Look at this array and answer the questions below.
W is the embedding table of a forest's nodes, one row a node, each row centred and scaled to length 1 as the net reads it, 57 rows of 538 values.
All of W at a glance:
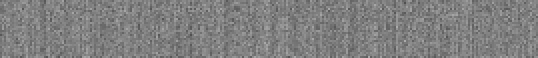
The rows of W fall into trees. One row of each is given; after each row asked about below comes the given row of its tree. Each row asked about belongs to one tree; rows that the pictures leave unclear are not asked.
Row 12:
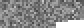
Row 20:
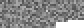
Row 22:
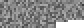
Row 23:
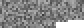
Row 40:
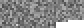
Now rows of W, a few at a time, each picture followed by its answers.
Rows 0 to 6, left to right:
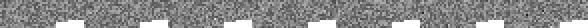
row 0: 20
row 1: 23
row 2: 23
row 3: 12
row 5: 22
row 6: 20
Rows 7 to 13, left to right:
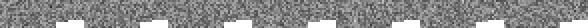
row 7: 22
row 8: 22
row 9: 22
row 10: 20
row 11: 20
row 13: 23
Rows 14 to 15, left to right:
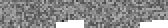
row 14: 12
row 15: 40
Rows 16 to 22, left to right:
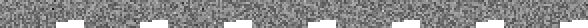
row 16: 22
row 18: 40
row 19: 40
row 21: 40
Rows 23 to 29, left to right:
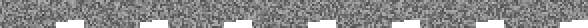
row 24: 40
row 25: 23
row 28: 23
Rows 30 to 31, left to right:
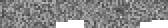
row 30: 20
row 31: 12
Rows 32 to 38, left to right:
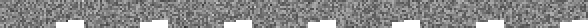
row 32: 22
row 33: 23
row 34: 22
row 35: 23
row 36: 12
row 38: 23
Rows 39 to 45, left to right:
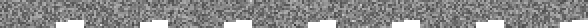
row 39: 40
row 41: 20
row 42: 23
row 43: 20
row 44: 22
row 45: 23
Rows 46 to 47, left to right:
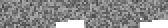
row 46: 40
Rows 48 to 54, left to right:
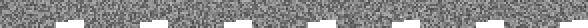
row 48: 23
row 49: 22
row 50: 22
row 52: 23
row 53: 22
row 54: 23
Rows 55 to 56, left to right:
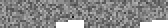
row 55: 22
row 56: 40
